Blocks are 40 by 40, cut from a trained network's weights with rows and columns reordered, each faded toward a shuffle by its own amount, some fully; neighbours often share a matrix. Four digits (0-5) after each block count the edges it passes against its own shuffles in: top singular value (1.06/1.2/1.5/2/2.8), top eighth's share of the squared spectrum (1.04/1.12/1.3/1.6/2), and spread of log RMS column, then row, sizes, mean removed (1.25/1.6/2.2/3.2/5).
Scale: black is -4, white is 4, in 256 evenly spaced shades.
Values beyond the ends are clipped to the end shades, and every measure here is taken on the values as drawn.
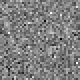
0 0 0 0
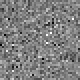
2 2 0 0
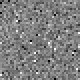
0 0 0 0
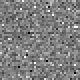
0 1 0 0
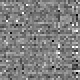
3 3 2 0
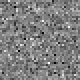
2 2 0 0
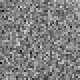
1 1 0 0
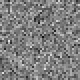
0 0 0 0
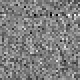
2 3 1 0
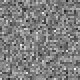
2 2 1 0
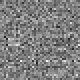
3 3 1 2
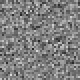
2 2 0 1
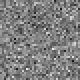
2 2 0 0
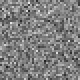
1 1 0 0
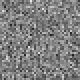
3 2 0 1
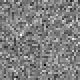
1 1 0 0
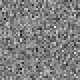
1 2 0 0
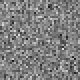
1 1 0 0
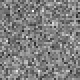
2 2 0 0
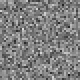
0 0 0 0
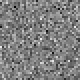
0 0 0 0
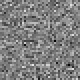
2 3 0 1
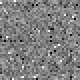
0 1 0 0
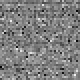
2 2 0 0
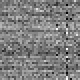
3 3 1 0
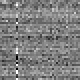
3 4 2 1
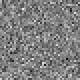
1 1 0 0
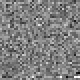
2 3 0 1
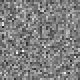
0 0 0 0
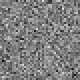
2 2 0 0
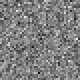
2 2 0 0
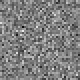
2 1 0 0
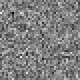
3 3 1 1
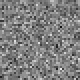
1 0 0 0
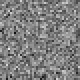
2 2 0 0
